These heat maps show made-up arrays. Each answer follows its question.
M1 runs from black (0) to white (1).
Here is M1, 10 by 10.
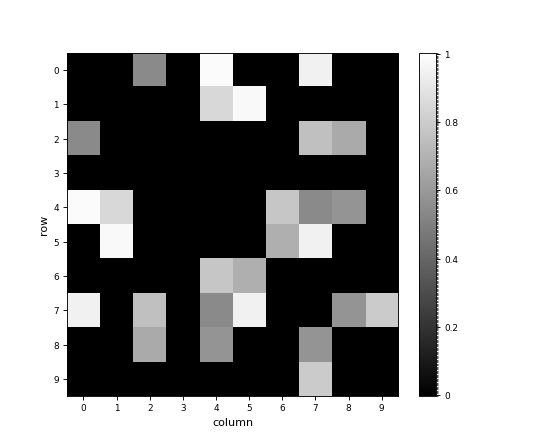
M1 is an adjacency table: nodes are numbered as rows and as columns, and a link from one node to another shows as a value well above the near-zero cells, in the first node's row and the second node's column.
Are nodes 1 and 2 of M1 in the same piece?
yes
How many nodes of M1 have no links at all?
1
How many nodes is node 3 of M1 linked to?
0
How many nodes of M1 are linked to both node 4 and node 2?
3
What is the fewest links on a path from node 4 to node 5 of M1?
2
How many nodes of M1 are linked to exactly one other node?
1
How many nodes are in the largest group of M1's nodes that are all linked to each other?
3
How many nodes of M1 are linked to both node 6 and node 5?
0
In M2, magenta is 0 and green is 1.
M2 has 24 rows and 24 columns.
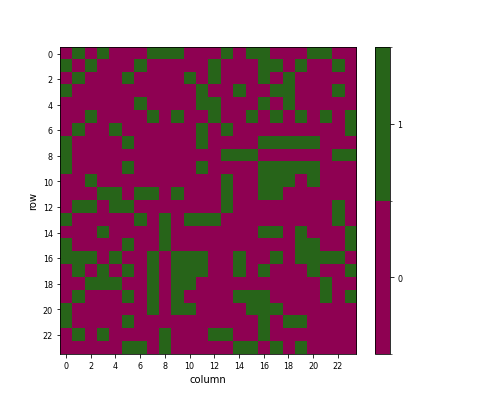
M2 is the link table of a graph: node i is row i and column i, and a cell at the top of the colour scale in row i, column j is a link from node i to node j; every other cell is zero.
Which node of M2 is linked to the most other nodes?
node 16
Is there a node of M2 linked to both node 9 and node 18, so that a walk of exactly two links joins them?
no
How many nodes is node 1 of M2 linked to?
8
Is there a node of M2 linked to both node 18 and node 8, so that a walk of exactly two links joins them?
no
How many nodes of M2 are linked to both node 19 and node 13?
0
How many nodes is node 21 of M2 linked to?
5
